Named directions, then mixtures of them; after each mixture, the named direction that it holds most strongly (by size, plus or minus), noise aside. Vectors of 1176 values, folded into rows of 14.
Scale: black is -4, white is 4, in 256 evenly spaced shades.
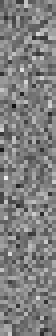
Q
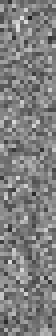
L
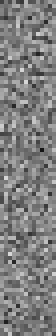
Q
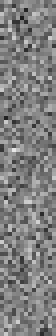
L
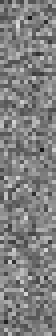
L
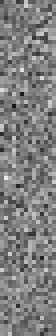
Q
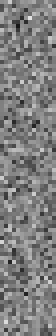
L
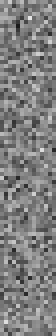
L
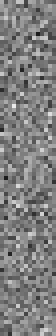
Q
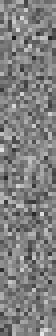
Q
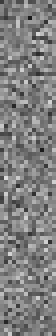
Q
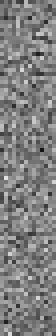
Q
